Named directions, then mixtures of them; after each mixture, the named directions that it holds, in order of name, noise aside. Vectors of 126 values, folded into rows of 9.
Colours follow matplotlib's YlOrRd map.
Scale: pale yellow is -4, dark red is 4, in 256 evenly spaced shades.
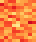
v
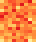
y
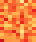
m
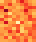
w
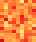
m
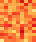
m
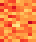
v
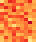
v, y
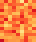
m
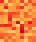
m, w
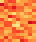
v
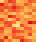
v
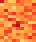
v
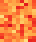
m, y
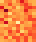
w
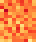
w, y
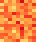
m, v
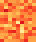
m, w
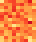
v, y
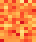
m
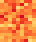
m, y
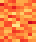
v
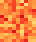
m, y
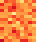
m, v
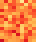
m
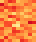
v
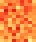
w, y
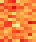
v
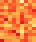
m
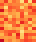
m, y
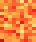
m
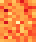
w
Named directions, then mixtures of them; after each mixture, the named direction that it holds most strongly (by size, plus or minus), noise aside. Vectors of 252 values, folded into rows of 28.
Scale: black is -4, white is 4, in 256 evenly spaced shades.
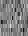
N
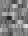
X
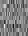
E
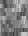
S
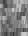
S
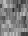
S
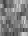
S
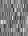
N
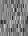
N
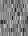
N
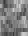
S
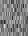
E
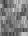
S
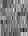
S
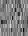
N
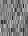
N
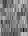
S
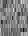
N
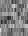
X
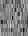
N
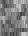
S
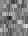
X
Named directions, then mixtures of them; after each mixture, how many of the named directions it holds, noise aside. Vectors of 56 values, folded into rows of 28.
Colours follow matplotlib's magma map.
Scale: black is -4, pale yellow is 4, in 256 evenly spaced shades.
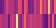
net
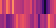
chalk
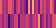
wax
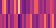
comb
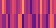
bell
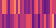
three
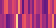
three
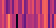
two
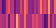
two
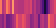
one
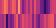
two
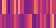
two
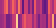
three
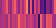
two
